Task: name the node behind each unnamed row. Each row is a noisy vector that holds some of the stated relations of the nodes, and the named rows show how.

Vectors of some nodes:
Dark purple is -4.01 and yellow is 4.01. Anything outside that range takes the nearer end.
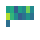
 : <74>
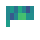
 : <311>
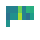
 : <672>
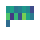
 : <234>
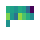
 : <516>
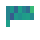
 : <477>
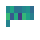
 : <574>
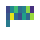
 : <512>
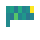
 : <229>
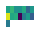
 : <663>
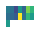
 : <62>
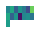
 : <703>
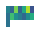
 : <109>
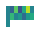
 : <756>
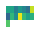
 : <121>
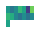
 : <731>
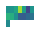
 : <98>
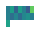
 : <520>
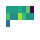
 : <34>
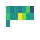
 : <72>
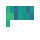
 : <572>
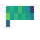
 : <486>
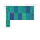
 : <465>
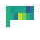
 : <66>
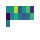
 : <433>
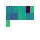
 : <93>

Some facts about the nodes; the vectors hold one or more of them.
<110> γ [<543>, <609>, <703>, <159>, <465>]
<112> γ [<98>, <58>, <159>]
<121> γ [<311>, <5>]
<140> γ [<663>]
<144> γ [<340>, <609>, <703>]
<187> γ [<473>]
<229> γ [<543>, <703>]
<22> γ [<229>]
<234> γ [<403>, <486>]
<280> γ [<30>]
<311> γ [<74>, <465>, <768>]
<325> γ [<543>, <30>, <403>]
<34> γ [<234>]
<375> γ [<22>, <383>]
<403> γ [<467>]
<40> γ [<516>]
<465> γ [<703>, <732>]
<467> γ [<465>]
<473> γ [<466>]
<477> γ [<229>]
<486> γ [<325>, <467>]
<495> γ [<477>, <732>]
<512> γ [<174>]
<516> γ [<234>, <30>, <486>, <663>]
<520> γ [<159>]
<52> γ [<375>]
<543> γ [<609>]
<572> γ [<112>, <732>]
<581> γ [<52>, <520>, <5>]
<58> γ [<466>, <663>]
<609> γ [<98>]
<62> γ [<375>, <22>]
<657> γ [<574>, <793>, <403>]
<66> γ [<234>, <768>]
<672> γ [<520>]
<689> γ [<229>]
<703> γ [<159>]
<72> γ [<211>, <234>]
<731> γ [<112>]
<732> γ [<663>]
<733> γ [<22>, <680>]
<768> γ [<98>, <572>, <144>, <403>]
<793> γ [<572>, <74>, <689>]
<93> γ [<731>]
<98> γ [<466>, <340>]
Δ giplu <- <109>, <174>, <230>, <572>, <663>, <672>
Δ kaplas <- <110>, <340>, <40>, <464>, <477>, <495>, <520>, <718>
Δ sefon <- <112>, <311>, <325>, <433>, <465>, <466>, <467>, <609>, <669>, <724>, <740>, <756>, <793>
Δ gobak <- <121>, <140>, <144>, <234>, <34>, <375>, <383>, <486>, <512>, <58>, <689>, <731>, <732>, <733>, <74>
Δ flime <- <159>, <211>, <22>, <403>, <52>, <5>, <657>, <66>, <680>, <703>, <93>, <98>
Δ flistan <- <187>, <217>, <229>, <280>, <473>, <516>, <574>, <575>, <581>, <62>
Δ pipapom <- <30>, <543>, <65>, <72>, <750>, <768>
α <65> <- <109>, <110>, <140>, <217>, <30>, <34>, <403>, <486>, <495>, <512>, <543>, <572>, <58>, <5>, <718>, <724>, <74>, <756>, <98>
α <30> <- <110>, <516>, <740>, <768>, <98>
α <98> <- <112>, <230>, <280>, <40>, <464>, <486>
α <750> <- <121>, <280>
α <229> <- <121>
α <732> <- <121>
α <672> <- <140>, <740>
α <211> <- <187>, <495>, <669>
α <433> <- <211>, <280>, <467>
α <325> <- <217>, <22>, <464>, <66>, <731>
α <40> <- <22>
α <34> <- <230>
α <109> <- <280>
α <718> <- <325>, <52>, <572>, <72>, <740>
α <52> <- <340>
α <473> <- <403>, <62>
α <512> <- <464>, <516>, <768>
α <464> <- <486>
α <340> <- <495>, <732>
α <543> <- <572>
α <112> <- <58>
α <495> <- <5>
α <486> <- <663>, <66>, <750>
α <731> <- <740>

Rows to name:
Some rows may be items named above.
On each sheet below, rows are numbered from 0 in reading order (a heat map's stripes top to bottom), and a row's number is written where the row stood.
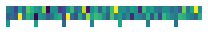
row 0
<62>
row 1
<669>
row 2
<512>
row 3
<22>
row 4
<609>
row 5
<574>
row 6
<718>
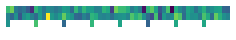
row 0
<467>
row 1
<495>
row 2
<543>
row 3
<731>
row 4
<280>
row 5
<211>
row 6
<572>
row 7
<140>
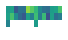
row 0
<5>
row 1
<732>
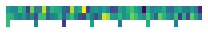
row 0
<731>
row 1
<750>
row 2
<65>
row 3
<657>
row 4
<40>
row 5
<140>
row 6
<234>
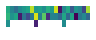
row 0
<340>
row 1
<30>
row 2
<159>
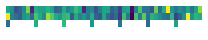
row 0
<403>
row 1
<66>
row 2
<58>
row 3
<473>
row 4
<174>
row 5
<718>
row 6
<733>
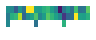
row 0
<52>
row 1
<40>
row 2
<581>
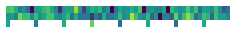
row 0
<280>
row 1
<40>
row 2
<112>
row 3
<187>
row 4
<34>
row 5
<466>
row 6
<325>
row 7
<768>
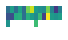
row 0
<375>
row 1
<110>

